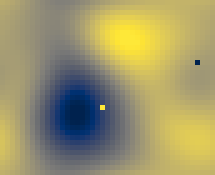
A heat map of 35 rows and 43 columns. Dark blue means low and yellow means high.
Stripes: none. Roughest part: centre. Lone odd cells: 2, 1 higher and 1 lower than their neighbours. Average level on the scale: 60%.
